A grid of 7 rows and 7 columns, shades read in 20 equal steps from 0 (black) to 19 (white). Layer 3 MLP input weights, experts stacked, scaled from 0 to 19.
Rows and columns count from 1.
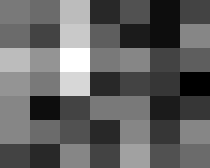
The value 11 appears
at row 3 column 2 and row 4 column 1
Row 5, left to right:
10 1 5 9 9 2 4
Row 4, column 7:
0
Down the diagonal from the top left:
9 5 19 3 9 4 8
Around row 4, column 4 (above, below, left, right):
9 9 16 5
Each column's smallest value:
5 1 5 3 2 1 0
